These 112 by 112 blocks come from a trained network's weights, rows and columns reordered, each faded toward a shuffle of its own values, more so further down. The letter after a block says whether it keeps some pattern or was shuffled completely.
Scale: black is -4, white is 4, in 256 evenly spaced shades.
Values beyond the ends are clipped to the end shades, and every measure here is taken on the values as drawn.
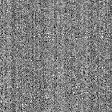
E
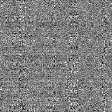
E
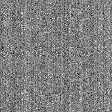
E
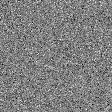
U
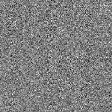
E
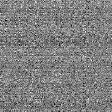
E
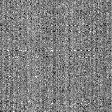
E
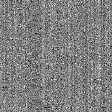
E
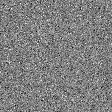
U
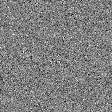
U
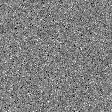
U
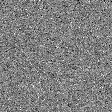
U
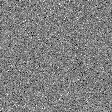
U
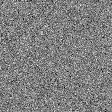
U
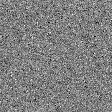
U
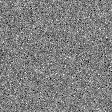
U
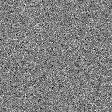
U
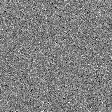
U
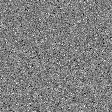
U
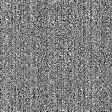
E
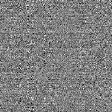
E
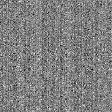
E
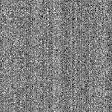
E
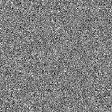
E
